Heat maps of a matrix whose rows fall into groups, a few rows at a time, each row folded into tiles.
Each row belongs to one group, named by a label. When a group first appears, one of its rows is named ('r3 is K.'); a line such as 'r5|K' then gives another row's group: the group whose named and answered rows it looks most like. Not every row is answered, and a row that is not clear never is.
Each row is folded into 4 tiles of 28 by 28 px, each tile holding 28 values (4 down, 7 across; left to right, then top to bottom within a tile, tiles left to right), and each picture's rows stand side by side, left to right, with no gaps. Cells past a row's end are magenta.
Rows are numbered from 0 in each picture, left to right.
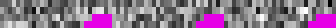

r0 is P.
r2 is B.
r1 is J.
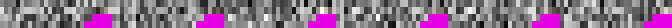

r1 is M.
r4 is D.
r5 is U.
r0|J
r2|P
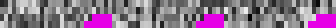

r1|U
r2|P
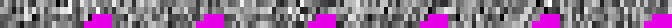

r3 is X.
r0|D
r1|X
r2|X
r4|M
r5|J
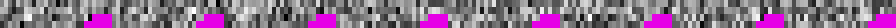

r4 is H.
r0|D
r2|X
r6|D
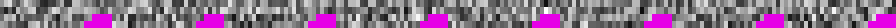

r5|H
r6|J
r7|M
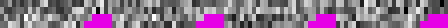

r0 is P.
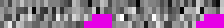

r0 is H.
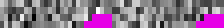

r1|U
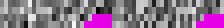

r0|M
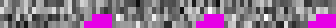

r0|M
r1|P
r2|H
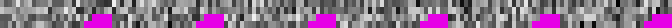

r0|X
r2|H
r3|H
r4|J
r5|D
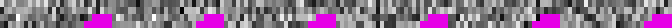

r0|X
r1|P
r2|H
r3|U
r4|D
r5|J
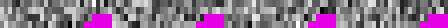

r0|J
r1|U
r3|U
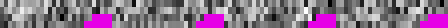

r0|X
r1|U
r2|B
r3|B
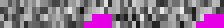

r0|H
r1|M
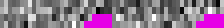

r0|M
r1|P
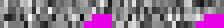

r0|M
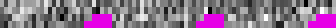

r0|X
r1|H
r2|P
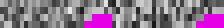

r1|U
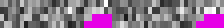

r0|H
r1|P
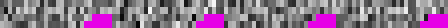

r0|U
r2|J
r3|D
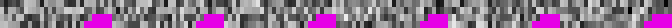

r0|J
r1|U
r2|U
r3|D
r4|U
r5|B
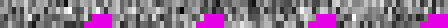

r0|D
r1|M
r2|P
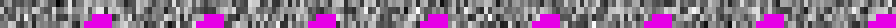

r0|P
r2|J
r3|B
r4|M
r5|U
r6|D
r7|H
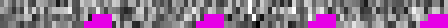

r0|D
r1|B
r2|D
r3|P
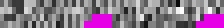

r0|J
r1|D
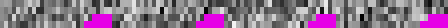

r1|X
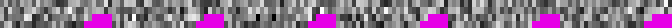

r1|B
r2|B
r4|J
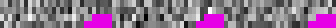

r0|H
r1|B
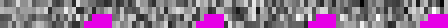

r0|X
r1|J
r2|B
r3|P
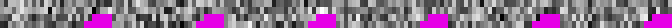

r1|J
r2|P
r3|B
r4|D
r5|D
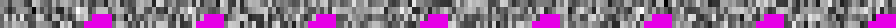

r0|B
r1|J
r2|J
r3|X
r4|U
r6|J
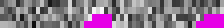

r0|P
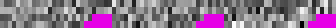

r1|X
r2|P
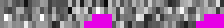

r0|P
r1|H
